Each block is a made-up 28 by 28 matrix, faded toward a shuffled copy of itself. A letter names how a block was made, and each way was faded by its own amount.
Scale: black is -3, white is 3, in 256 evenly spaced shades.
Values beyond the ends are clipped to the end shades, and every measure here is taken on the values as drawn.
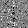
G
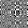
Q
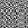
Q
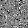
G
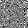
G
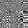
Q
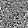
G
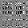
Q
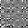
Q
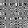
Q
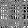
Q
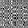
Q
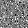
G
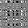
Q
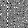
G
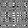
Q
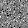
G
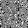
G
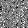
G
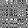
Q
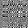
Q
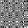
Q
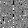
G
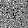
G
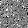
G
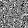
G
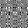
Q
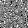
G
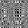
Q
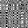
Q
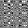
Q
